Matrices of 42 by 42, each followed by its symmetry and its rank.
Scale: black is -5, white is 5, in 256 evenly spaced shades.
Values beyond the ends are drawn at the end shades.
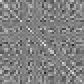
symmetric, rank five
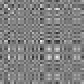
symmetric, rank two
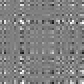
symmetric, rank two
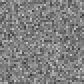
neither, full rank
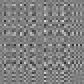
antisymmetric, rank two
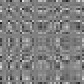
antisymmetric, rank two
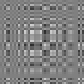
symmetric, rank one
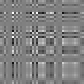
symmetric, rank one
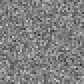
neither, full rank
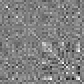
symmetric, rank five
